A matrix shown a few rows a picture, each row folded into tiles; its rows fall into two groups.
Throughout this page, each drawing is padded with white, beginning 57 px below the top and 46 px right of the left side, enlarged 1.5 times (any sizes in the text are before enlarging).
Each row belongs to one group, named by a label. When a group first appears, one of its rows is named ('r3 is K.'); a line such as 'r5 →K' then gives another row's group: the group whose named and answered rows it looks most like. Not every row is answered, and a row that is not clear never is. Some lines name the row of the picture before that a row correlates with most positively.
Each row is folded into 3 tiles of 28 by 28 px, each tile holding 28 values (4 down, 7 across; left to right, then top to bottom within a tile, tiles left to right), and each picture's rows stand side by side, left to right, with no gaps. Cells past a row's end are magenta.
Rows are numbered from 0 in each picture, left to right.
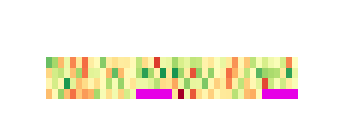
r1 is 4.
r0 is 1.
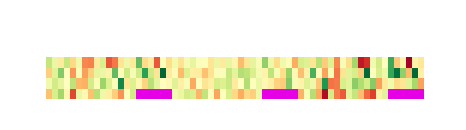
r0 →1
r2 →1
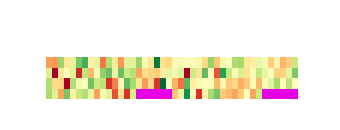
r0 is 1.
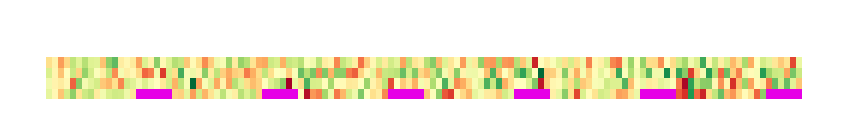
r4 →1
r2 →4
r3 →1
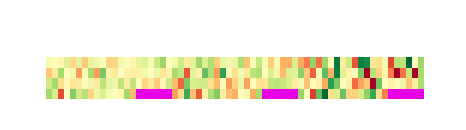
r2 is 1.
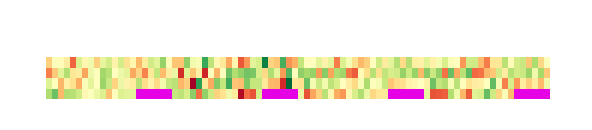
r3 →4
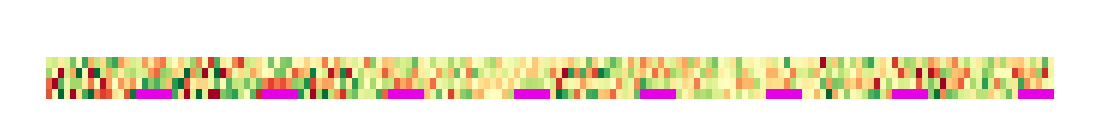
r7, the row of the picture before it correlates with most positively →0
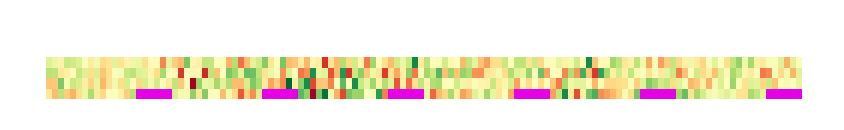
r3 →4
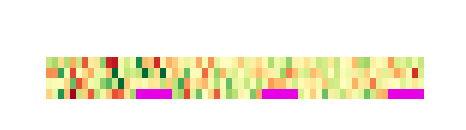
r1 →4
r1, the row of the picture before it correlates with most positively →2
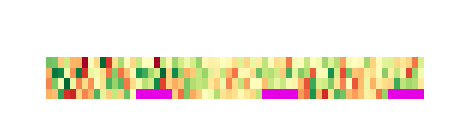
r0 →1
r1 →4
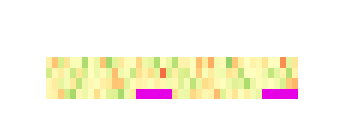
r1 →1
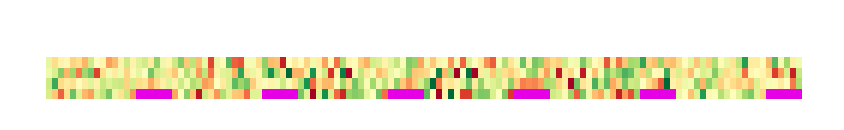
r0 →4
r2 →4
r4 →1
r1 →1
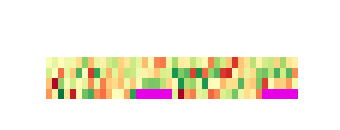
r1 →4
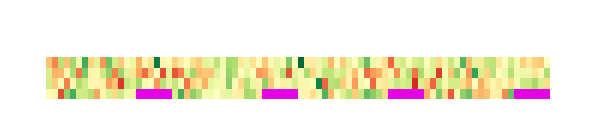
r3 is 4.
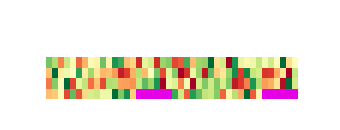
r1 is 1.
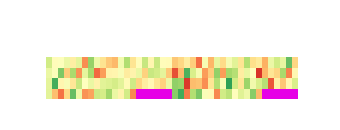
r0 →4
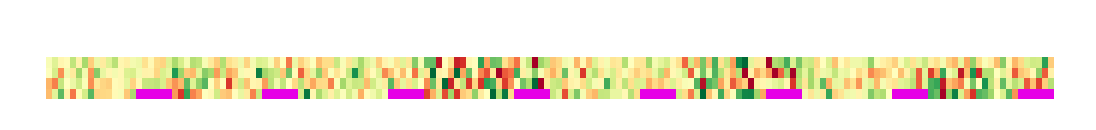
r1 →4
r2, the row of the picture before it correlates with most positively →1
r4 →4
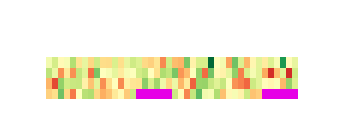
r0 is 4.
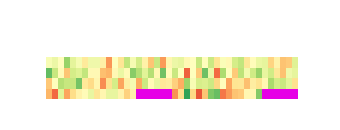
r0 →4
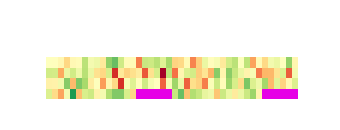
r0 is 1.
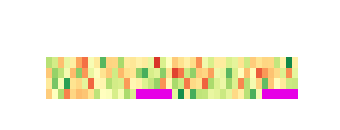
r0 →1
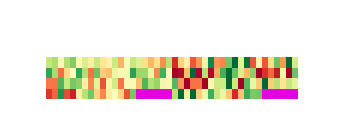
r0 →4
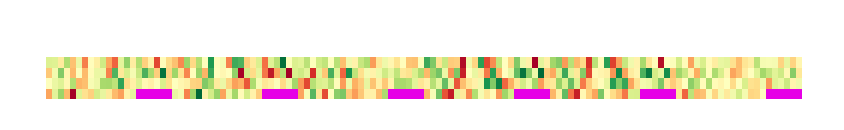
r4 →1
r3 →1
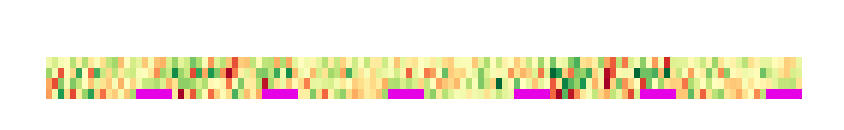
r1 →4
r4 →4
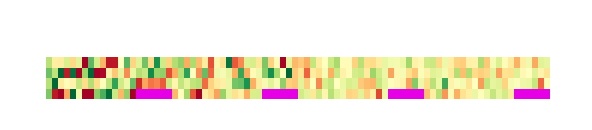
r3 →1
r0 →4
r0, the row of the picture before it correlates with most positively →1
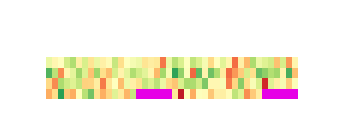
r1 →4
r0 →4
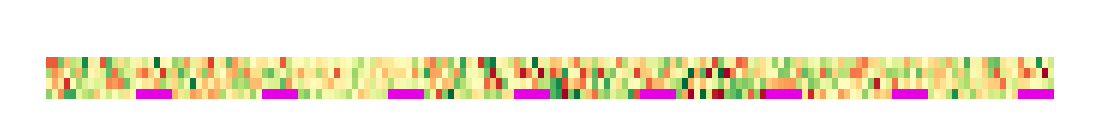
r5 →4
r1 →1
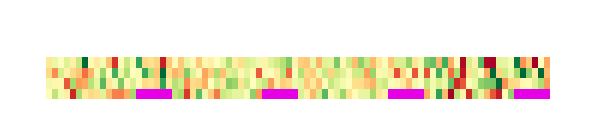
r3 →1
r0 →1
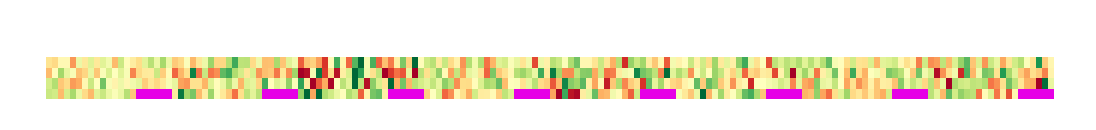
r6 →4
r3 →1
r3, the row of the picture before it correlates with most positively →3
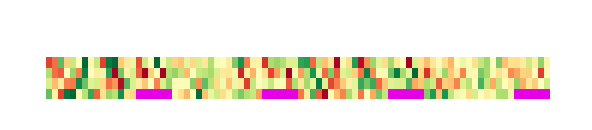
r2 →1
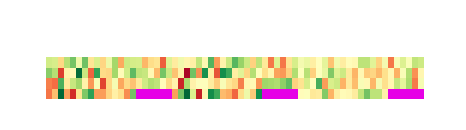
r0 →4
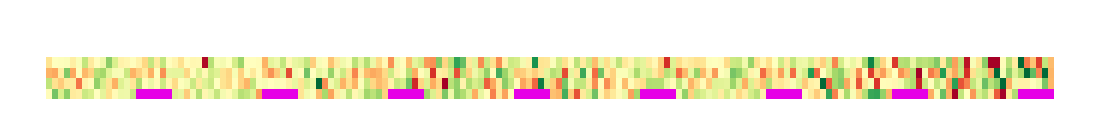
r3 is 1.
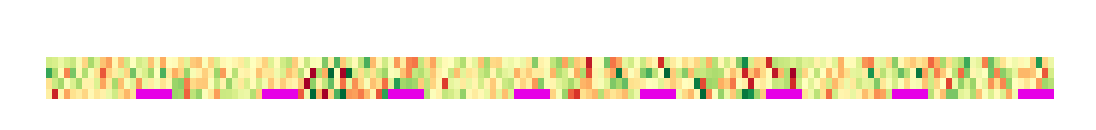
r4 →1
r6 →1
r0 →4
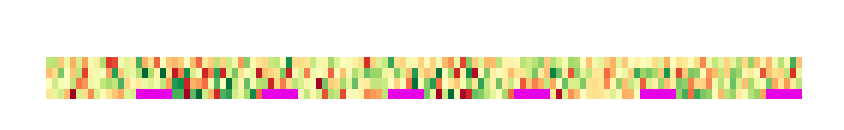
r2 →1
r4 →4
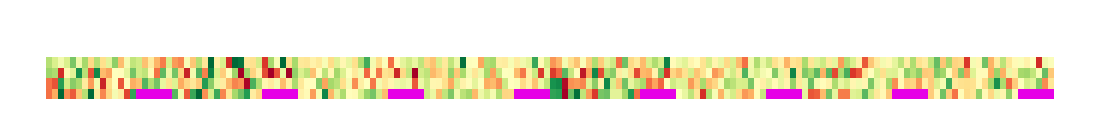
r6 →4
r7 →1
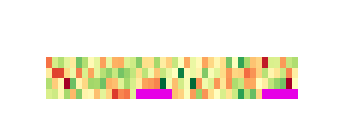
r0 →1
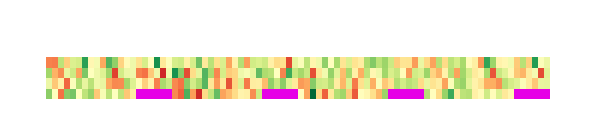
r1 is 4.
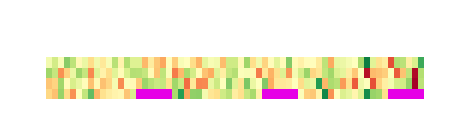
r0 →4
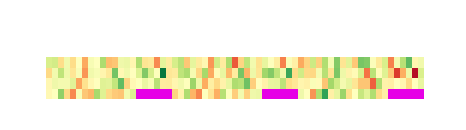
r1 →1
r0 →1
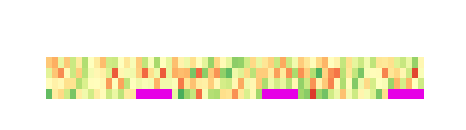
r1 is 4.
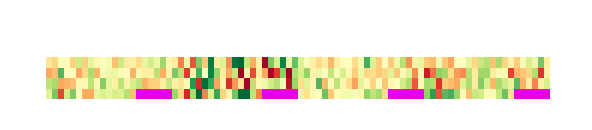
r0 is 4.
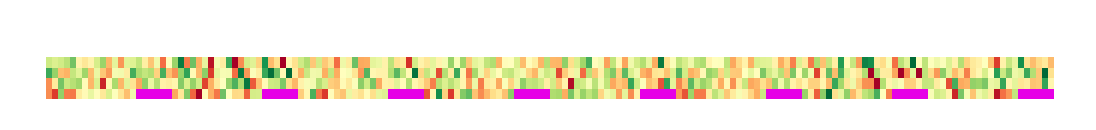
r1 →1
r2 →1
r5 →4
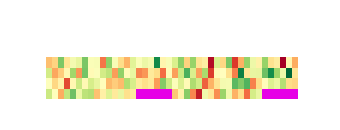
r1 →1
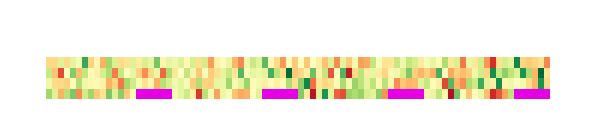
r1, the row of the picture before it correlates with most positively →1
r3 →1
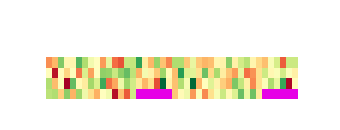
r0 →1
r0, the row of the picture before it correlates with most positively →3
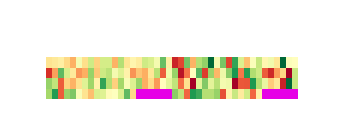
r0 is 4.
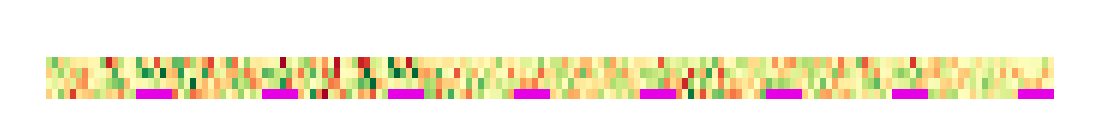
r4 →1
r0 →1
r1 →1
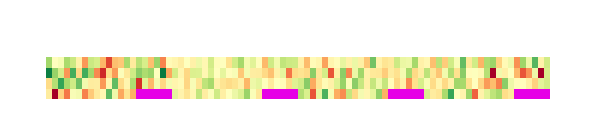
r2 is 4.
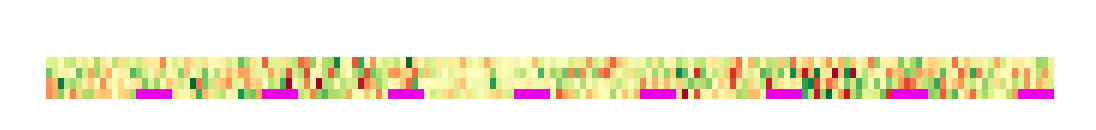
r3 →1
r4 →4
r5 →4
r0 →4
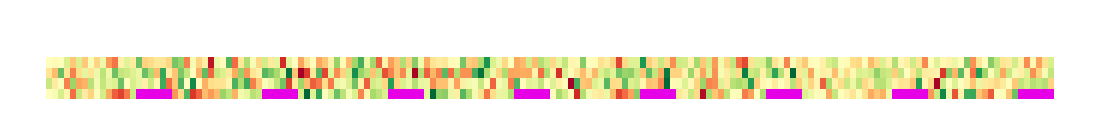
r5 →1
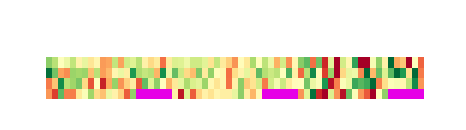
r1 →4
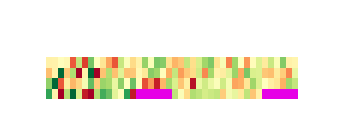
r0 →4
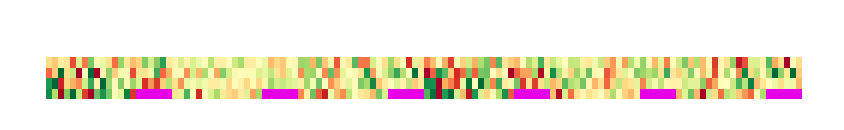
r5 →1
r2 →1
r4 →4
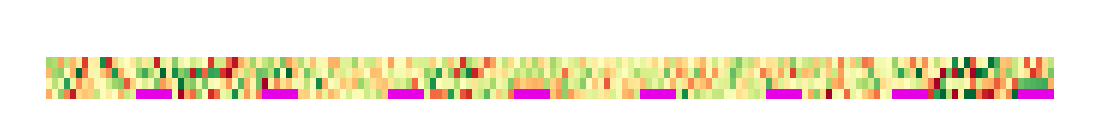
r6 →1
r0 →1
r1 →4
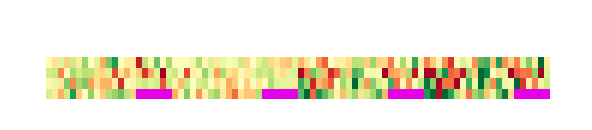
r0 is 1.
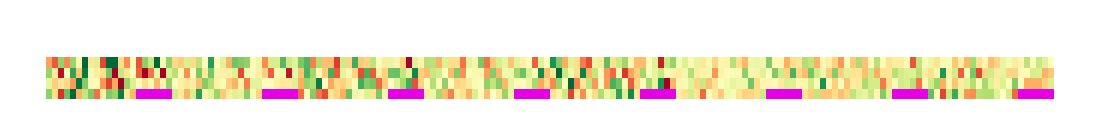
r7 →4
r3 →1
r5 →1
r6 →1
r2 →1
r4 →1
